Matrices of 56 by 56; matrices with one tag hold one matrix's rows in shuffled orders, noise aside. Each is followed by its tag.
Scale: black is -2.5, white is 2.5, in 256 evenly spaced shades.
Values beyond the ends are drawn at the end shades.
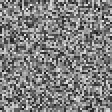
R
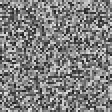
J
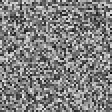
R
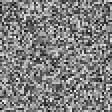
R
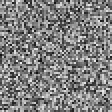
J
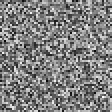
J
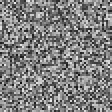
R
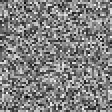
J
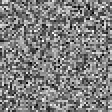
J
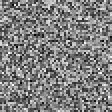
J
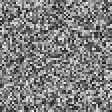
R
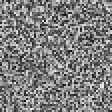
R
